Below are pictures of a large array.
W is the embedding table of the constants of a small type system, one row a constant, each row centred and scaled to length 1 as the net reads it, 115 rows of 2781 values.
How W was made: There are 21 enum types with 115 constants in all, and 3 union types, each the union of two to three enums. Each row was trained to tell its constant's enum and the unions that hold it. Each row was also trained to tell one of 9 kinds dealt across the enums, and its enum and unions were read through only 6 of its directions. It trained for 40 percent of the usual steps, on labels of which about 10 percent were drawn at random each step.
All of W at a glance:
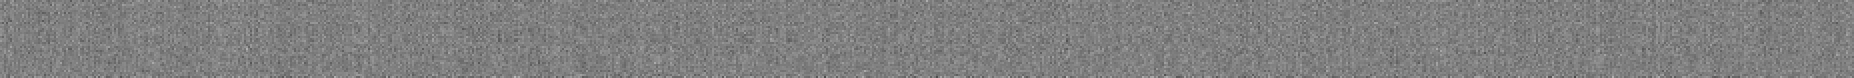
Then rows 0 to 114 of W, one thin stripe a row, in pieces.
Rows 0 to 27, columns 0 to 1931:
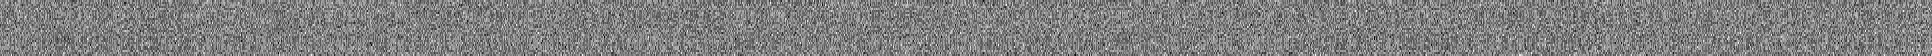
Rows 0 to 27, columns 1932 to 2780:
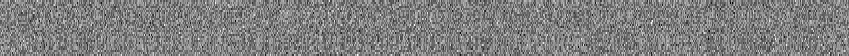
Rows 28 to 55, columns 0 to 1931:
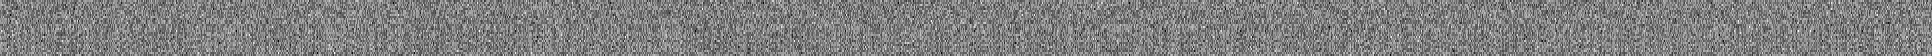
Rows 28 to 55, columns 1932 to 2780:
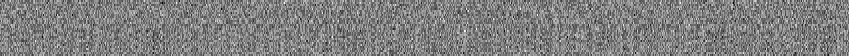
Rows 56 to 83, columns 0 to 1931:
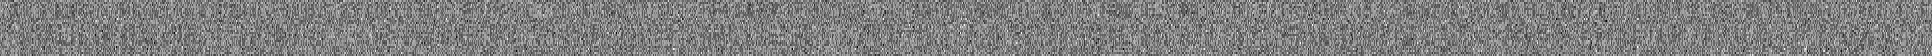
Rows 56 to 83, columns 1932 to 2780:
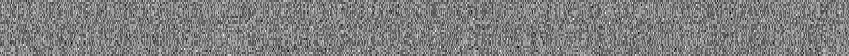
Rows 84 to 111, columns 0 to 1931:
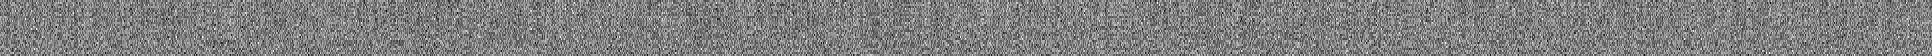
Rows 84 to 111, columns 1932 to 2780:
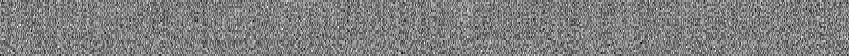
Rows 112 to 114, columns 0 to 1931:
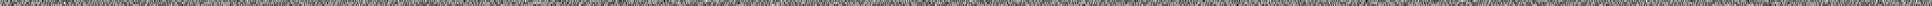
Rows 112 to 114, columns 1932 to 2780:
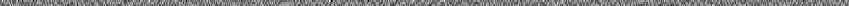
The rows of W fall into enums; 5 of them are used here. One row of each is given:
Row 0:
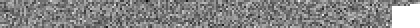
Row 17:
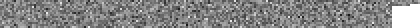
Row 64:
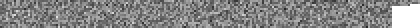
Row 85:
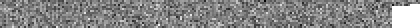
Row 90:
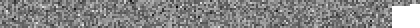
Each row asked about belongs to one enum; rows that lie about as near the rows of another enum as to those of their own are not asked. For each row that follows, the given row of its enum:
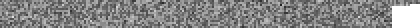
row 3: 90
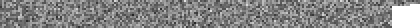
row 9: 0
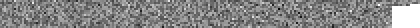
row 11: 64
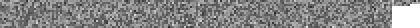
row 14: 0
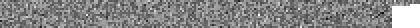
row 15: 90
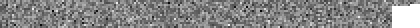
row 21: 17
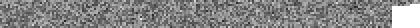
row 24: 0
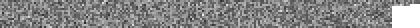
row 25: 90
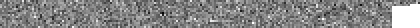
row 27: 17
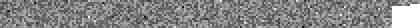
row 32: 64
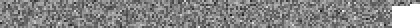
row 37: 0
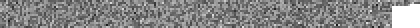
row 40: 85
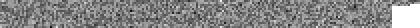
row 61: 0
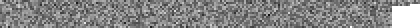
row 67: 64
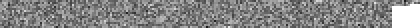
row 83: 90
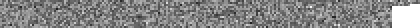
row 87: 85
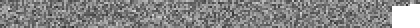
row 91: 85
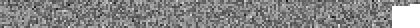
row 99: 85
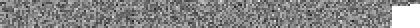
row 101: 0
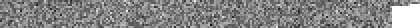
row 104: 64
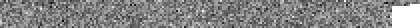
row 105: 85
